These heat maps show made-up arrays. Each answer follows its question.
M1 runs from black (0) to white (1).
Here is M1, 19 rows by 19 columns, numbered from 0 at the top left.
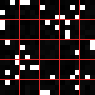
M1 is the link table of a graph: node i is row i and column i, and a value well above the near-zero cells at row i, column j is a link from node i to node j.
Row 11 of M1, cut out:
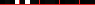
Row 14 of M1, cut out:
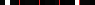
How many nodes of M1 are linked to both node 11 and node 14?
0
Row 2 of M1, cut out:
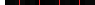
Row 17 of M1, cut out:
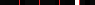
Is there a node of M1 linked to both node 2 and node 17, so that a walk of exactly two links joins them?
no
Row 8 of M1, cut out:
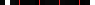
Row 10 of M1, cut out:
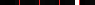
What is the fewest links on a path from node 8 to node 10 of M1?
4
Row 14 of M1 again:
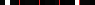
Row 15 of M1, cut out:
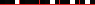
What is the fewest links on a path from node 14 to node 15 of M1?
1
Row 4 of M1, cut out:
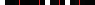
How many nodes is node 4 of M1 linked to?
3
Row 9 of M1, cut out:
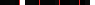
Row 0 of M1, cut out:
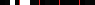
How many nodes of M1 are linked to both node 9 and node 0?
1
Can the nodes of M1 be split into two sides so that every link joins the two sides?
no
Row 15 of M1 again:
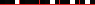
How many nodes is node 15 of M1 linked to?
4
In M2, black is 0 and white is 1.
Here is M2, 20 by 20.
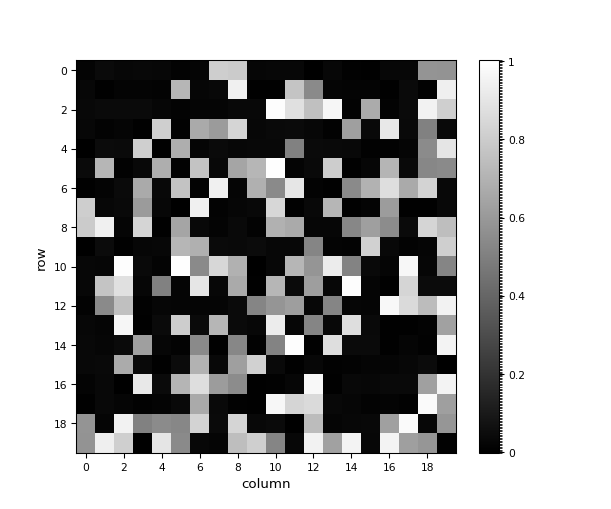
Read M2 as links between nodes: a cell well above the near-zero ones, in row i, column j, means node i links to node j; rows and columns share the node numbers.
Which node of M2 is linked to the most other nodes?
node 19
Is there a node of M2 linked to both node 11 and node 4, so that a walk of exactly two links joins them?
no
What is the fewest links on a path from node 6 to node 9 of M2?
1
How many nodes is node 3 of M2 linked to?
7
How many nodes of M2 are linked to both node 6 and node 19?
7
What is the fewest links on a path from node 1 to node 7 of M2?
3
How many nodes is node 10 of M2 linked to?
11
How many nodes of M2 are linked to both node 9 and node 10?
4
